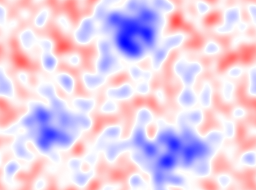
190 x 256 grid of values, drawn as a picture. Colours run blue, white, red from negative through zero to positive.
The field is smooth, with broad soft blobs. No overall slope runs across the table. No row or column stands out. The ninth with the lowest average is the top middle. Overall the values sit about 50% of the way up the scale. Three dips sink into the field. There are no lone odd cells.
